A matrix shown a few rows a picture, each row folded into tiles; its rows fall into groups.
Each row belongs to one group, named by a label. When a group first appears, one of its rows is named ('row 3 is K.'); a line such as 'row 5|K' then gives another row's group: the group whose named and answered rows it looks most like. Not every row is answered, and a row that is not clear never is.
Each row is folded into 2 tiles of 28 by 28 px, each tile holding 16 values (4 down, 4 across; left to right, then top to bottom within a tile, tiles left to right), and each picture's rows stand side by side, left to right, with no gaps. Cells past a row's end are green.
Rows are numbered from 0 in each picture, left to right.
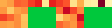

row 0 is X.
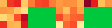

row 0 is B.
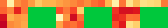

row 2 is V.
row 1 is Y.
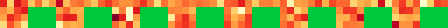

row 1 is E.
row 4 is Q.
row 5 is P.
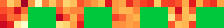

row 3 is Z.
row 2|X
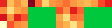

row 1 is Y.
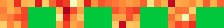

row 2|V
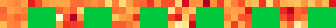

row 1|Y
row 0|X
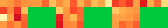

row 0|Y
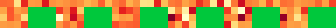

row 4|Q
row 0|Z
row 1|Y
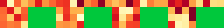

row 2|Q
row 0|P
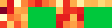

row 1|V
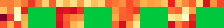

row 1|V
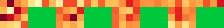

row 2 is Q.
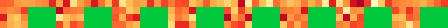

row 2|P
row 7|Y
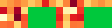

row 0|Y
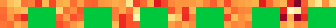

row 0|P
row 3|Y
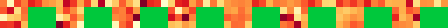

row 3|Q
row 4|X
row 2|X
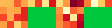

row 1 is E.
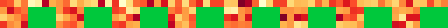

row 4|E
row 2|P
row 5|P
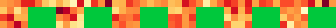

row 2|E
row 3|E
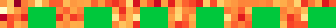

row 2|Z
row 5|Z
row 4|Y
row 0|E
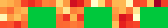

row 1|E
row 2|Z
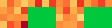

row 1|Z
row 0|B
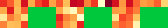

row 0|Z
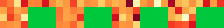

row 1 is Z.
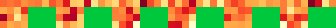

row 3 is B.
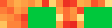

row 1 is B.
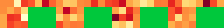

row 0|Z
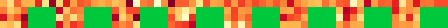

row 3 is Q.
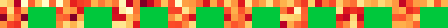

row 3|P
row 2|X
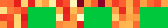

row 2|Z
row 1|Z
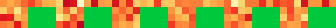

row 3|E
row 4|P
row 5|Z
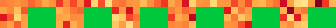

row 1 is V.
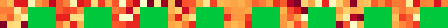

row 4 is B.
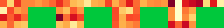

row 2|Q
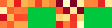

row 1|P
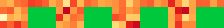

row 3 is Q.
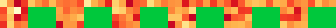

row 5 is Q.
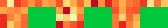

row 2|V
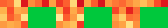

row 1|Z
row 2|Y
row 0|Z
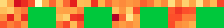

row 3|V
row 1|B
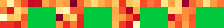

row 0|P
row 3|E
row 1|E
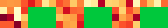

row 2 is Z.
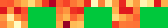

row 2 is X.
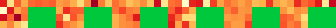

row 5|X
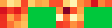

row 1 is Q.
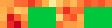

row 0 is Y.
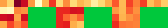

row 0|E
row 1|V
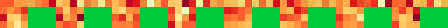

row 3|Q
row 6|X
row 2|E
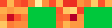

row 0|E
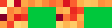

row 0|E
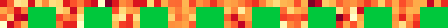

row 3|Z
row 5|X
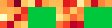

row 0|B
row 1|B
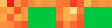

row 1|Q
